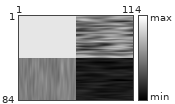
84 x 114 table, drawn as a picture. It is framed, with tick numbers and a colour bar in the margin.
The table splits into 2 rows of 2 panels. Panel 1,1: very high, flat. Panel 1,2: middling, streaked across, strong in contrast. Panel 2,1: middling, streaked downward, faint in contrast. Panel 2,2: very low, streaked across, faint in contrast.
